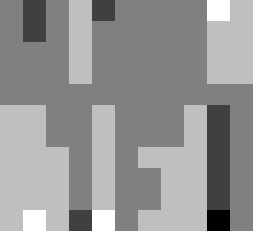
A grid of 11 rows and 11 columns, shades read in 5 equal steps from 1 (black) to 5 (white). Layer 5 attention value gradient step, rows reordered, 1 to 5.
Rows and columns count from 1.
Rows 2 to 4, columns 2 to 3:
2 3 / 3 3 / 3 3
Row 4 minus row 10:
-1 -1 -1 1 -1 0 0 -1 -1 2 1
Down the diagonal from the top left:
3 2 3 4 3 3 3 4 4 2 3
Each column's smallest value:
3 2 3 2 2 3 3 3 3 1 3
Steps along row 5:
same same same same same same same same same same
